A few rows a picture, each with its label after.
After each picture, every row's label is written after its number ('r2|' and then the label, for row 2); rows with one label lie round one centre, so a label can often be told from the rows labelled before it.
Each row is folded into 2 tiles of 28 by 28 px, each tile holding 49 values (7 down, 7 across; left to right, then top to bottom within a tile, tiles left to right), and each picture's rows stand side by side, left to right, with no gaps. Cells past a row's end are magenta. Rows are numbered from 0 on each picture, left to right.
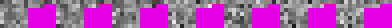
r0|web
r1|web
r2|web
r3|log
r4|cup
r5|log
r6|log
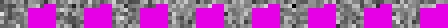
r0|web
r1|cup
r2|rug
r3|log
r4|log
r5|rug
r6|web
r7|log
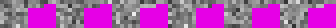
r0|web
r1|rug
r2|log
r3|web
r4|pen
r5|log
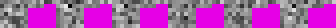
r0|cup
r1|rug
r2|rug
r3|cup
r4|cup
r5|rug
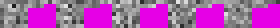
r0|rug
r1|rug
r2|log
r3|log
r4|pen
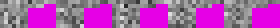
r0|log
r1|cup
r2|rug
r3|pen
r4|pen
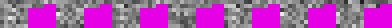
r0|rug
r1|pen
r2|rug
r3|cup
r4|rug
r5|pen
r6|web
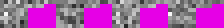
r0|log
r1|cup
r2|log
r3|pen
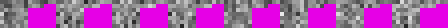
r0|web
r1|log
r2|log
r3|log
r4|web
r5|web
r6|pen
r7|log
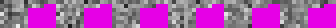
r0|web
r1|log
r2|rug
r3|log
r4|pen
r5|web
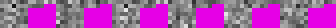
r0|rug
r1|web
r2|rug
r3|web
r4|pen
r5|cup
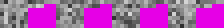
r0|log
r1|rug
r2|cup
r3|log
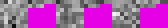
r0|log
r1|web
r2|pen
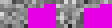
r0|pen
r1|log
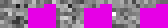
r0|cup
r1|rug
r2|pen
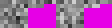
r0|cup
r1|log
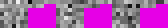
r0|log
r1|rug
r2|cup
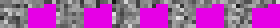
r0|cup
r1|web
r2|web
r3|rug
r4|rug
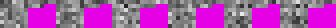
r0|web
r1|web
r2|rug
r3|web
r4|cup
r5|cup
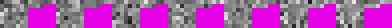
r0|web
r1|web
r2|cup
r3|rug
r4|pen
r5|log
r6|log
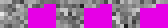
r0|pen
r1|cup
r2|log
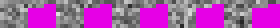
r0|pen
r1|pen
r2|cup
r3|log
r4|cup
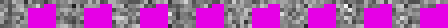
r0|web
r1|cup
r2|rug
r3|web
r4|log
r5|pen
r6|rug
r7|rug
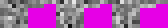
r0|rug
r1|log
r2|log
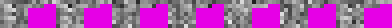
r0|rug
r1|rug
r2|web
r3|web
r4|log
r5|web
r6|rug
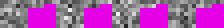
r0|cup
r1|rug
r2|log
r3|cup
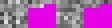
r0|log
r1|pen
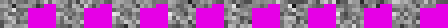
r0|rug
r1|pen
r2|pen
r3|pen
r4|rug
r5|rug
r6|web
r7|pen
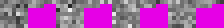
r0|cup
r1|rug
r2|web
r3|pen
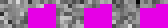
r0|log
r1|rug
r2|web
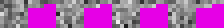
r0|web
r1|log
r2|log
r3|log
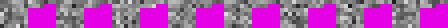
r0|web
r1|cup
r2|log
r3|pen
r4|pen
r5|cup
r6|rug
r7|web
